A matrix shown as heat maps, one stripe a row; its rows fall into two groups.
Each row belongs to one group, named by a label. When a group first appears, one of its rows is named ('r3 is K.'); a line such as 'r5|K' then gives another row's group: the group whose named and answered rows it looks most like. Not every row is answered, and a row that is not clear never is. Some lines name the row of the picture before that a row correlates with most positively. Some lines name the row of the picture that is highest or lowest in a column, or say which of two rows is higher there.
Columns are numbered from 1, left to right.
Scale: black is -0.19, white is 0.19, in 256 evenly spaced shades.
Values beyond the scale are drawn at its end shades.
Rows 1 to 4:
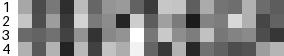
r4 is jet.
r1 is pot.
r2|pot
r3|pot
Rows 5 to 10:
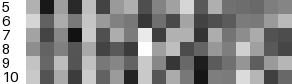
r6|jet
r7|pot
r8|pot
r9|jet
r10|pot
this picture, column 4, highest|6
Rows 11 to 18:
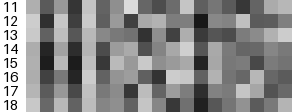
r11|jet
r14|jet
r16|pot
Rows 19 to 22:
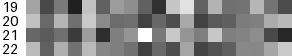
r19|pot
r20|jet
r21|pot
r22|jet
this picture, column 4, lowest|19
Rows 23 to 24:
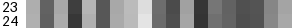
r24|jet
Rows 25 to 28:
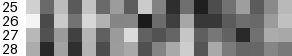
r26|jet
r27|jet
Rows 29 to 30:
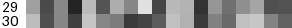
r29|pot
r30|pot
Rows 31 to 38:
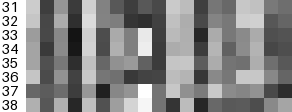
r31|pot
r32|pot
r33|pot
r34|pot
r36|pot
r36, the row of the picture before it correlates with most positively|30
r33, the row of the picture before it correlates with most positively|29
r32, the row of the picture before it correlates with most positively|30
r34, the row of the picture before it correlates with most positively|29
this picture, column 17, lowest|38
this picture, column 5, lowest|37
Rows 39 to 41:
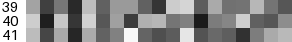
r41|jet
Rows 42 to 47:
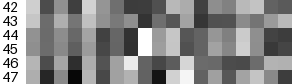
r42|pot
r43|jet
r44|pot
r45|pot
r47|pot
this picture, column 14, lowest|43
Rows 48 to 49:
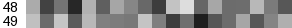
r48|pot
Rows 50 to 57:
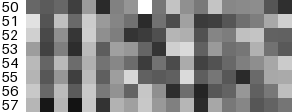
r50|pot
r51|jet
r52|pot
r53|pot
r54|jet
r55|jet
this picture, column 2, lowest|57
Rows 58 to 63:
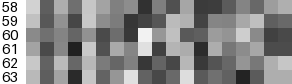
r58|jet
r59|pot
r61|pot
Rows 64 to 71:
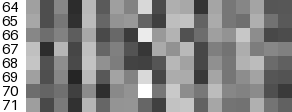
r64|pot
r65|pot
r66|pot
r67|jet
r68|pot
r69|pot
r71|pot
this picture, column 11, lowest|67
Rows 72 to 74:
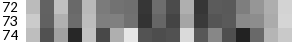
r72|jet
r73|jet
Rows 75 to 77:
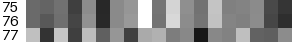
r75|pot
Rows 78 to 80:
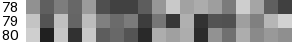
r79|jet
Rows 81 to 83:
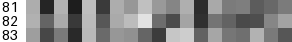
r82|jet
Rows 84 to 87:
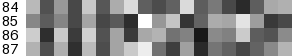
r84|jet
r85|pot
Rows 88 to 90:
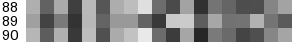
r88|jet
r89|pot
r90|jet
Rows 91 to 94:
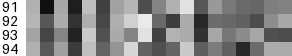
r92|jet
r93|pot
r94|jet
